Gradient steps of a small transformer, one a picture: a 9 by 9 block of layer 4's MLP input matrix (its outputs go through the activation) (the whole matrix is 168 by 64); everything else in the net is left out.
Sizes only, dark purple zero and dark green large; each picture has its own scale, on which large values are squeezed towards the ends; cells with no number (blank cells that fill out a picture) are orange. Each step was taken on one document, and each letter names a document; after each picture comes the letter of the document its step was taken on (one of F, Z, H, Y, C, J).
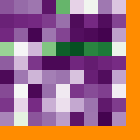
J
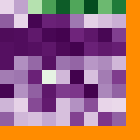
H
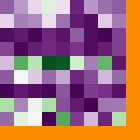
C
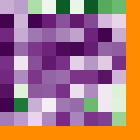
H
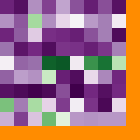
C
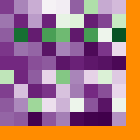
H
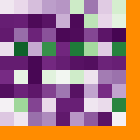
J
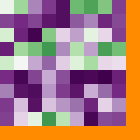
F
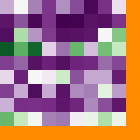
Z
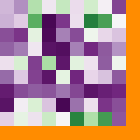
C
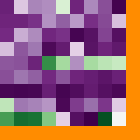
C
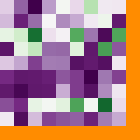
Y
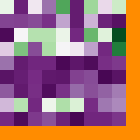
Y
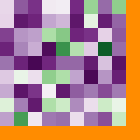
F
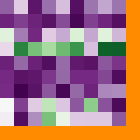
F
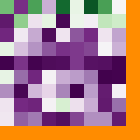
Z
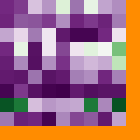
Y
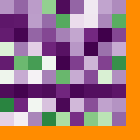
C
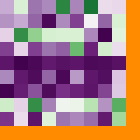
Y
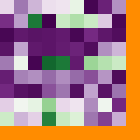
C
